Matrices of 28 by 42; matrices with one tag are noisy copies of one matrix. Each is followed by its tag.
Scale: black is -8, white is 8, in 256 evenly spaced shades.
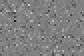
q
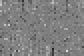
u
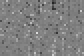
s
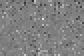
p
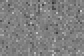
s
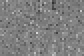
s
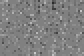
s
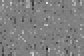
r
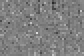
s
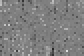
u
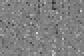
s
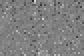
p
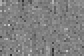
u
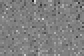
p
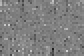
u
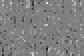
r
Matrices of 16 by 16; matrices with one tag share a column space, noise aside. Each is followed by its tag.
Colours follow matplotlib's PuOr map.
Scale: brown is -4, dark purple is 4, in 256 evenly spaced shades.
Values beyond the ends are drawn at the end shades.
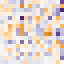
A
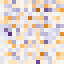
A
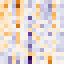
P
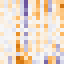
P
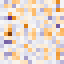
A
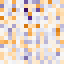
A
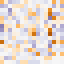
A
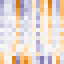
P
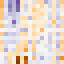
P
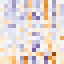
P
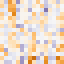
P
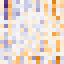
P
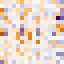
A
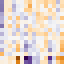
P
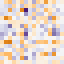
A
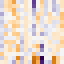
P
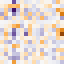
A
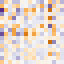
A
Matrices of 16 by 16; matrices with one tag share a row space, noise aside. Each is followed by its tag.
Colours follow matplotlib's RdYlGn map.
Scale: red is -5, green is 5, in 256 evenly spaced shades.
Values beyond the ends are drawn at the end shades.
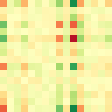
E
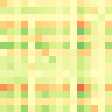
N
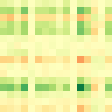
N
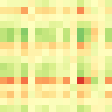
N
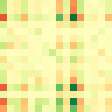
E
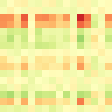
N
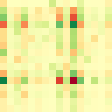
E
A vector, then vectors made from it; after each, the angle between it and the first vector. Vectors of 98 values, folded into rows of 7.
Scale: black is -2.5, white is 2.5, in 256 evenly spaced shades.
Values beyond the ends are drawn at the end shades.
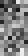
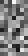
orthogonal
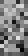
partly opposed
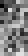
nearly parallel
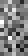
partly opposed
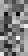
orthogonal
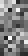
nearly opposite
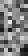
partly opposed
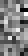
partly opposed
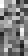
partly opposed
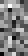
partly opposed
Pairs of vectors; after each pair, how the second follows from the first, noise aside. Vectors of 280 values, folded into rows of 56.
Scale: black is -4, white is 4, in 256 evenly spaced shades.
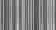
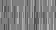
partly zeroed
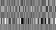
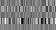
copied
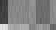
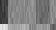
copied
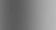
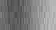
copied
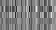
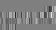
partly zeroed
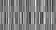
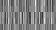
copied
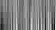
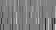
partly zeroed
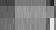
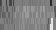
partly zeroed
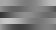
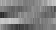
copied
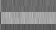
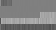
partly zeroed
